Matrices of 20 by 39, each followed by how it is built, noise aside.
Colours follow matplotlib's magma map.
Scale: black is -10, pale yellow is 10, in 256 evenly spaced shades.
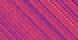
Toeplitz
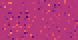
sparse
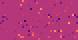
sparse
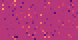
sparse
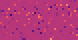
sparse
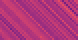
Toeplitz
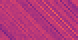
Toeplitz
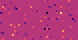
sparse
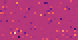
sparse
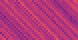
Toeplitz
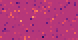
sparse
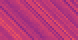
Toeplitz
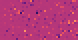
sparse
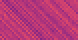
Toeplitz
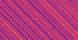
Toeplitz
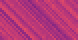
Toeplitz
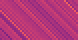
Toeplitz
